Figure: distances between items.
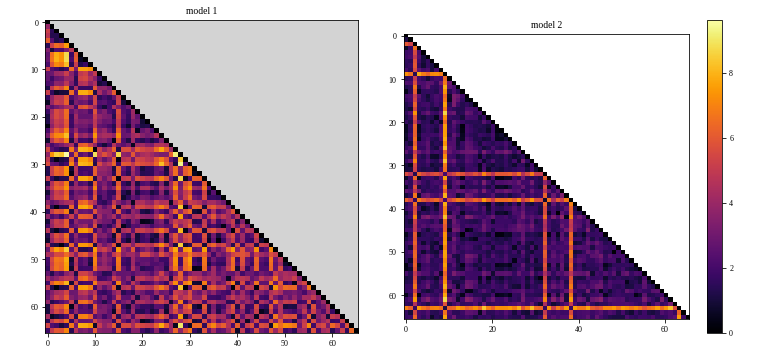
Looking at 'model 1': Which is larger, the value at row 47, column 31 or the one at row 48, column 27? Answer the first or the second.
the second
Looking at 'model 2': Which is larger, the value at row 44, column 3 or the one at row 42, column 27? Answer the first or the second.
the second
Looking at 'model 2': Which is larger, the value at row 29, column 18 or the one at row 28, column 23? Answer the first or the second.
the second
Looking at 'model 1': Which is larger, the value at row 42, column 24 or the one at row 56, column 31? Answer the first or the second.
the second
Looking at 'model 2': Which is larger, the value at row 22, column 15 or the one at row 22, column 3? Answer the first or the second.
the first
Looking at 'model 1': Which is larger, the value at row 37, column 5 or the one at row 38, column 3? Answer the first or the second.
the second
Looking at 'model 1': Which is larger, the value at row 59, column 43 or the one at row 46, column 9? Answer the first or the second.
the first
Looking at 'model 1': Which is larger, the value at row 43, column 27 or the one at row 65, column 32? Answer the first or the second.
the first
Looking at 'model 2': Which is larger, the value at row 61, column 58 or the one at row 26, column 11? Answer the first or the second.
the second
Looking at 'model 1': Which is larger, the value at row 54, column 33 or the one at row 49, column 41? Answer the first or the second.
the second
